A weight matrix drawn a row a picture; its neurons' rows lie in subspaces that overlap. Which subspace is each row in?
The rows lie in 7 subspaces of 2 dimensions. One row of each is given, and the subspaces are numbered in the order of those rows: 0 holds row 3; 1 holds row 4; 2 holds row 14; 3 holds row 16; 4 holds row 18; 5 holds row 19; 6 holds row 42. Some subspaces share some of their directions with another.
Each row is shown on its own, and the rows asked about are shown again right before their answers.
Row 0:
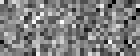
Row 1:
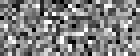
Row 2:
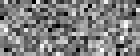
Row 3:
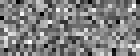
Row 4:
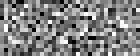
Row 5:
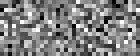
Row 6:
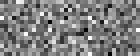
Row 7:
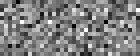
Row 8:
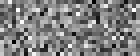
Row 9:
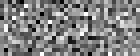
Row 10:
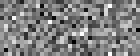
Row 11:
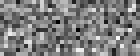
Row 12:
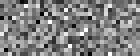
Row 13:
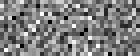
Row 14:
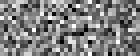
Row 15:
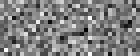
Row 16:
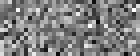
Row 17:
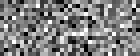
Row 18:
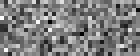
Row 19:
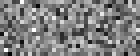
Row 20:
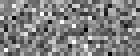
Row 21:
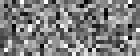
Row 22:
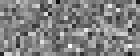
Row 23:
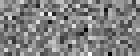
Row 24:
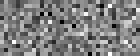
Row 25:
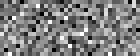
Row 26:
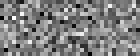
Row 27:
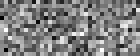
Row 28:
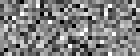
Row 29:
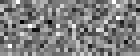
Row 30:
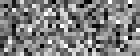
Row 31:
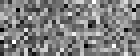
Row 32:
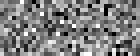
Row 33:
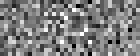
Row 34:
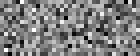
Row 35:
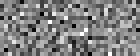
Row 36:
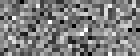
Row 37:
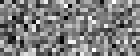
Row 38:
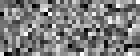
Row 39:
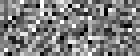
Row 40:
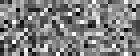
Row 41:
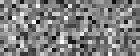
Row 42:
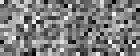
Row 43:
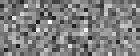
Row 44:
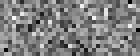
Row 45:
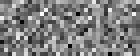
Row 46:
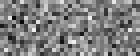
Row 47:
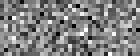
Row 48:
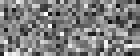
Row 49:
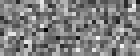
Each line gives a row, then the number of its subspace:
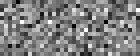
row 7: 5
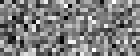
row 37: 6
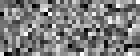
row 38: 1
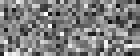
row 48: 1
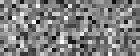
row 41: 6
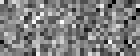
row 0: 6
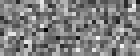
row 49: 0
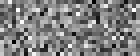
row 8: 3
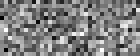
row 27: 4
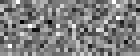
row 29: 5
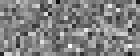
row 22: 1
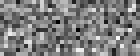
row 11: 0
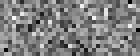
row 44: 2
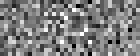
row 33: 2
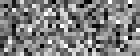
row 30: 2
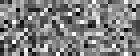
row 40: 3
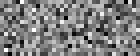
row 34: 5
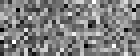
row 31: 3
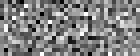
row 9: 1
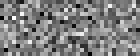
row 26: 0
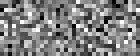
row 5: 5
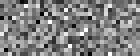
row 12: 3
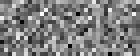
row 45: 3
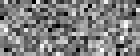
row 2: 4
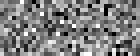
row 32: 4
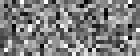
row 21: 2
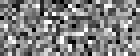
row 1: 2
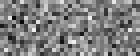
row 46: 6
